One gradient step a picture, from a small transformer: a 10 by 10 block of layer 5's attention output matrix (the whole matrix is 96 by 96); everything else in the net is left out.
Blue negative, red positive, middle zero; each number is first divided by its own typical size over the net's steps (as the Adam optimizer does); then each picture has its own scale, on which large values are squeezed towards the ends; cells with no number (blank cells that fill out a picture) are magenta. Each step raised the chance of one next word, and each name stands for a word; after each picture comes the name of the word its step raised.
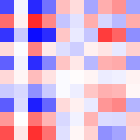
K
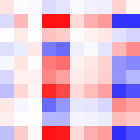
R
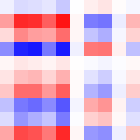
R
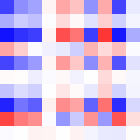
K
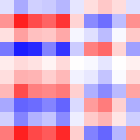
R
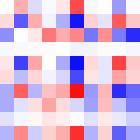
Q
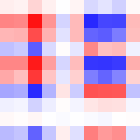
Q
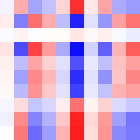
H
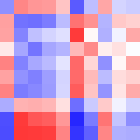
H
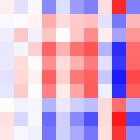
H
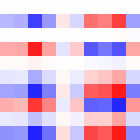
R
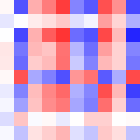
K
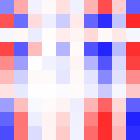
H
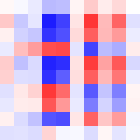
Q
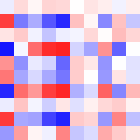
Q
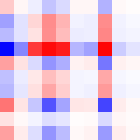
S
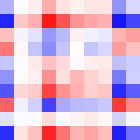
R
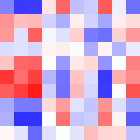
H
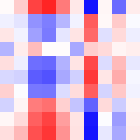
H
